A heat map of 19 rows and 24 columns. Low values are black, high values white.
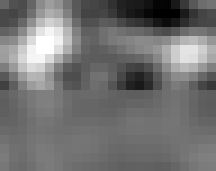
The bottom part is calmer, past a seam about 50% of the way down. The top left is the ninth with the highest average. There are no lone odd cells.
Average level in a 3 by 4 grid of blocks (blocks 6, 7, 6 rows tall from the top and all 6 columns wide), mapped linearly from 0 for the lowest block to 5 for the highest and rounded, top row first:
5 3 0 2 | 4 2 1 3 | 2 2 2 2
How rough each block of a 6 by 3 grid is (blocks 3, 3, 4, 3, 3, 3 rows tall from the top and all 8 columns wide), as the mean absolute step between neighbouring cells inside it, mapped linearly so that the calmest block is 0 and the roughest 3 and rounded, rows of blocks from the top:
2 1 2 | 3 1 3 | 3 1 3 | 0 0 0 | 0 0 0 | 0 0 0
